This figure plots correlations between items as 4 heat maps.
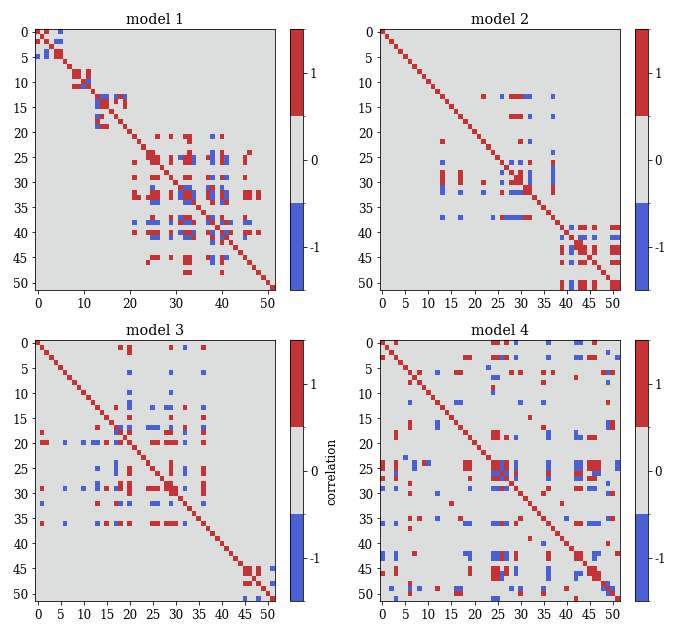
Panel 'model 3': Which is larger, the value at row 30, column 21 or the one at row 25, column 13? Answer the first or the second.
the first
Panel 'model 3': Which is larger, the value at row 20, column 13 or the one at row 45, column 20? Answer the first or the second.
the second
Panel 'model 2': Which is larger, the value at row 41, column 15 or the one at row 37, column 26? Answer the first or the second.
the second
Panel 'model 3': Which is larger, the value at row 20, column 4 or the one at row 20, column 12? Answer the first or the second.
the first
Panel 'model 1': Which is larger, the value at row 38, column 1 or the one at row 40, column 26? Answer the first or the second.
the second
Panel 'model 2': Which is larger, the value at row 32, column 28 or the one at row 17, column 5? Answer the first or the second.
the second
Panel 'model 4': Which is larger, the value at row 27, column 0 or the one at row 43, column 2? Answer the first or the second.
the first
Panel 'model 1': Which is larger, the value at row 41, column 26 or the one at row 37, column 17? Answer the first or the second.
the second
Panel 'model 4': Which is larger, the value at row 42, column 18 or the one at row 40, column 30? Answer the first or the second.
the second
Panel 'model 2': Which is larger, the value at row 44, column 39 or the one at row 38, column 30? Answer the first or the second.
the first
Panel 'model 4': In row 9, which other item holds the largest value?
24
